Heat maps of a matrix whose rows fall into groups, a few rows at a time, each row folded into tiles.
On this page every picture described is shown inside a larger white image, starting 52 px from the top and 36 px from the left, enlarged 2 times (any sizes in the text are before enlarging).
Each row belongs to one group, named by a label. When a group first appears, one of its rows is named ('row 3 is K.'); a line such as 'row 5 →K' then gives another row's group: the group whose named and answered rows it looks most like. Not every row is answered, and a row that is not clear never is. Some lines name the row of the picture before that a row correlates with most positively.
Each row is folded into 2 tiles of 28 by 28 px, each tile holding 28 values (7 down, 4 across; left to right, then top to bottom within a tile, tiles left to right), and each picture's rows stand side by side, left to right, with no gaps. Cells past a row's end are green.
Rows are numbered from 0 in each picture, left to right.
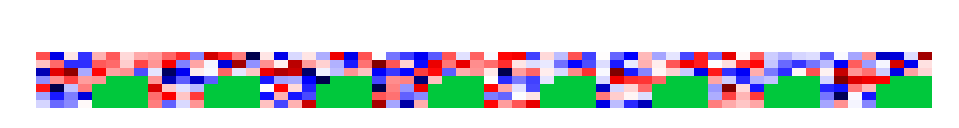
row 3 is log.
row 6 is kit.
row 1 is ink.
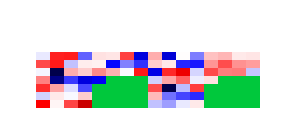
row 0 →ink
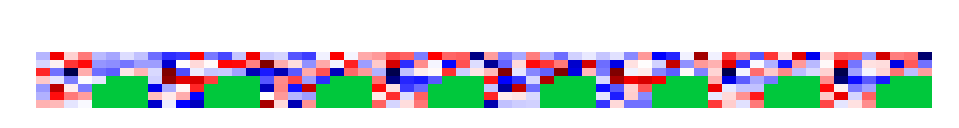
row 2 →log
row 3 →ink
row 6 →ink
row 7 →ink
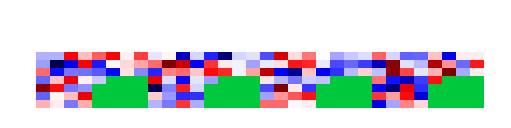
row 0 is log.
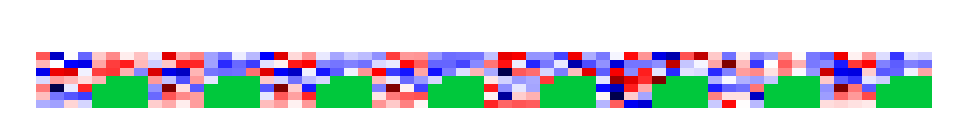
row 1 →kit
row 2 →kit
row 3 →kit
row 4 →ink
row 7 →kit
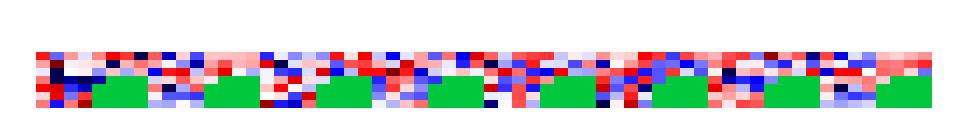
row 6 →ink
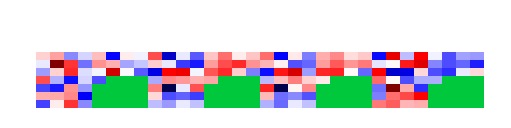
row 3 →kit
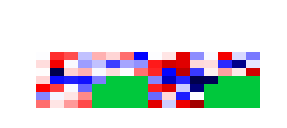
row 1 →ink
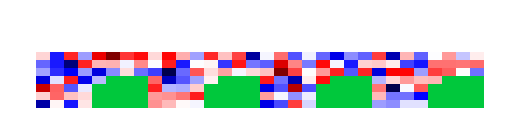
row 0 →log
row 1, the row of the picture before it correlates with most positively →0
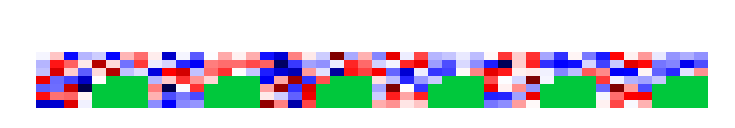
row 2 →log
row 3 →kit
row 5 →kit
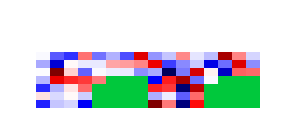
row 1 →log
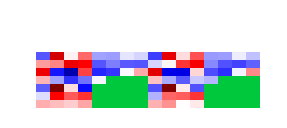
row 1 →kit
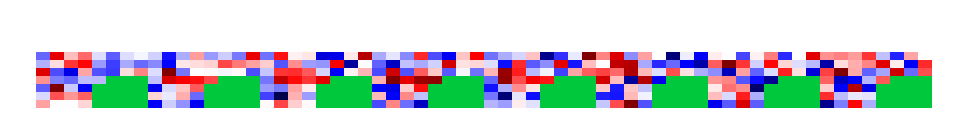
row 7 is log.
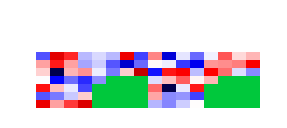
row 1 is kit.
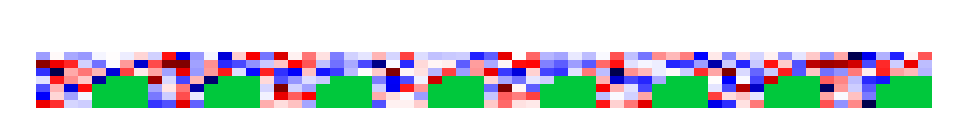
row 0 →log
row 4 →kit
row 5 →ink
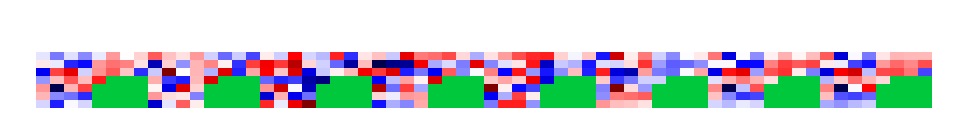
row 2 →ink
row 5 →kit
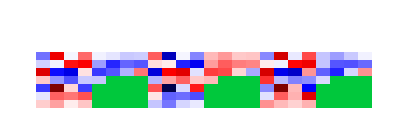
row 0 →kit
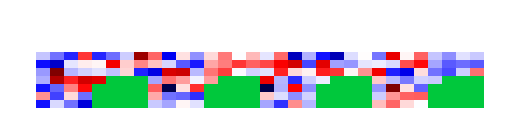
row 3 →kit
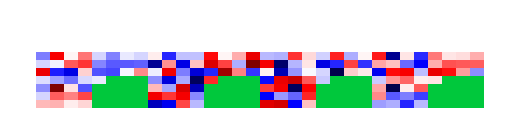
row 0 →kit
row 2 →log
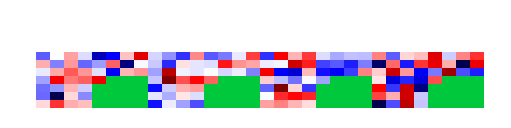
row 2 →kit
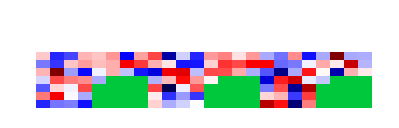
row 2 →log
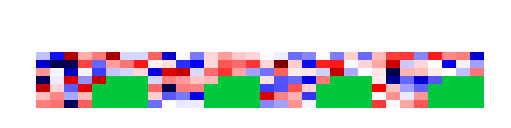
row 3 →ink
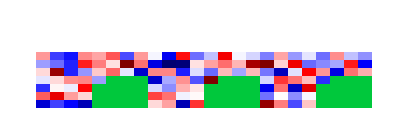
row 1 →log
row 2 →log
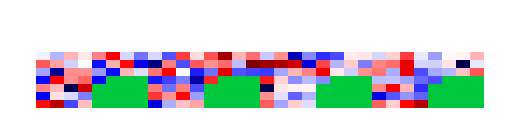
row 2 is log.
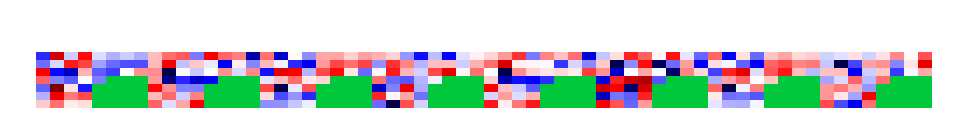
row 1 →ink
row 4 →ink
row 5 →log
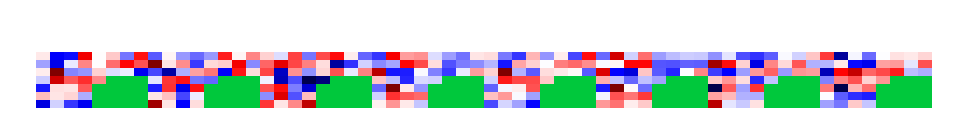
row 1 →log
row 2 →ink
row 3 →kit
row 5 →kit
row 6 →log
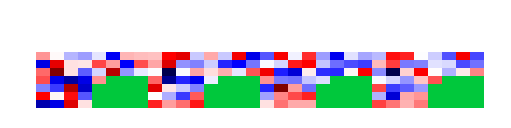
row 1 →ink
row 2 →kit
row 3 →ink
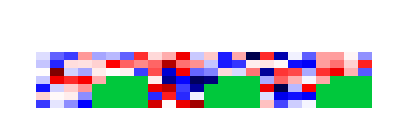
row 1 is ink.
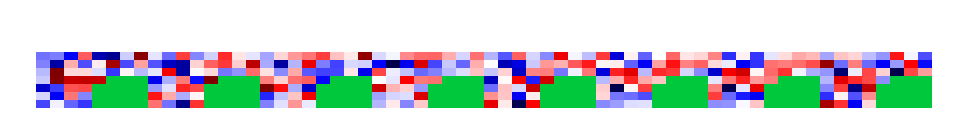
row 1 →log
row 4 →log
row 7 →log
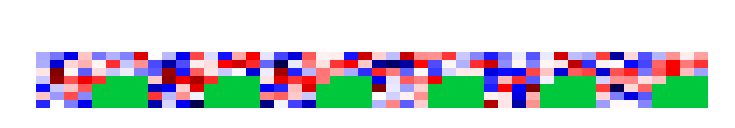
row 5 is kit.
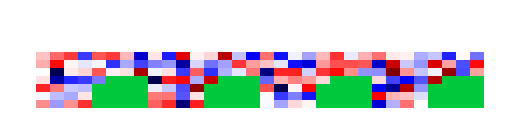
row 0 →ink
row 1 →log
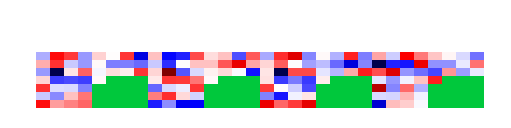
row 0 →ink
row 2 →ink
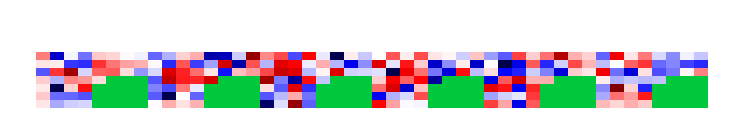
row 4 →log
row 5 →kit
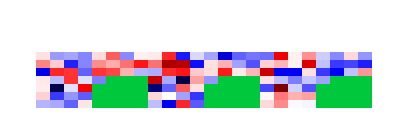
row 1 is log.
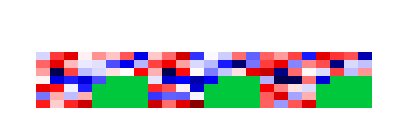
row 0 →ink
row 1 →ink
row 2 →ink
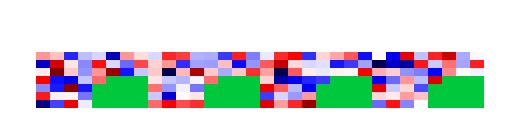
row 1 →ink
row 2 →ink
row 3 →log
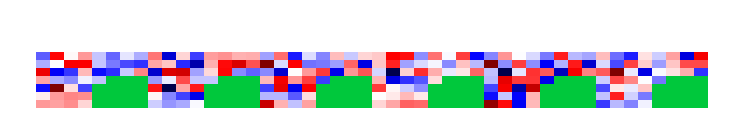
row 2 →log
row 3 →ink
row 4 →log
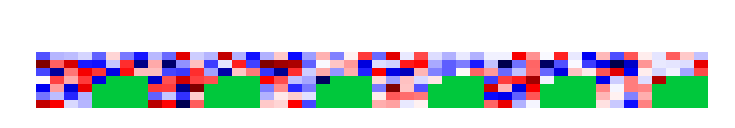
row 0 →log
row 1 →log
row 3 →kit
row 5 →log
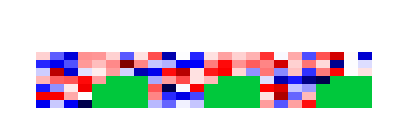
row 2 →ink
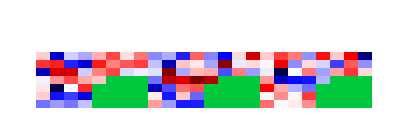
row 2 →ink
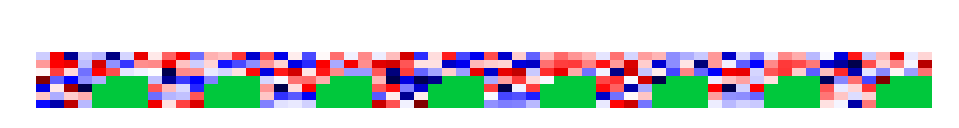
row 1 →ink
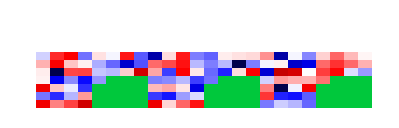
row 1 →ink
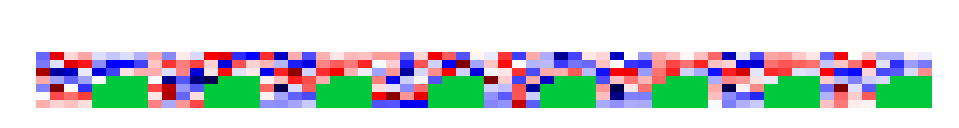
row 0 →kit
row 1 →ink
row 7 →kit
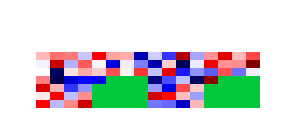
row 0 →ink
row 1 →log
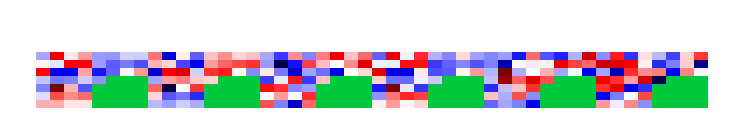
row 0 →kit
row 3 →kit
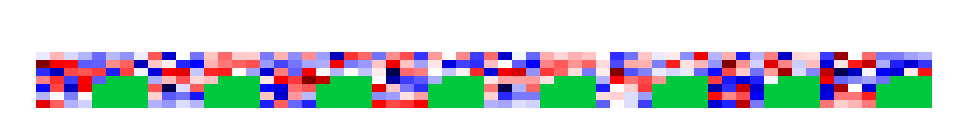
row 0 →log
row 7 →kit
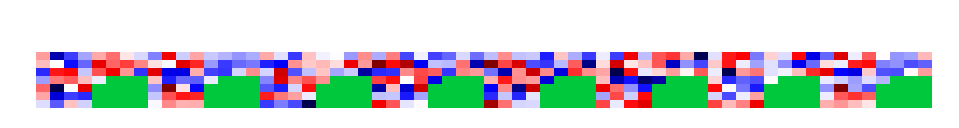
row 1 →kit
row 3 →log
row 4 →log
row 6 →ink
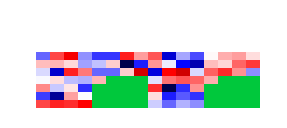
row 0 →ink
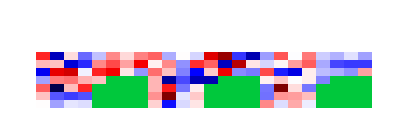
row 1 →ink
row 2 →kit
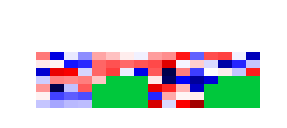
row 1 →ink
